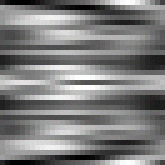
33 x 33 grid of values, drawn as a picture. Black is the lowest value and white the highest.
The values follow a bell shape. On average the colour sits 50% of the way up the scale. It is mirror symmetric from top to bottom. The grain runs across in streaks.
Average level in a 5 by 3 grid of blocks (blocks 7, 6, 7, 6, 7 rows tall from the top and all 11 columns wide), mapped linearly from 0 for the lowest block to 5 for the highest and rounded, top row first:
2 1 1 / 0 2 0 / 3 5 1 / 0 2 0 / 2 1 1
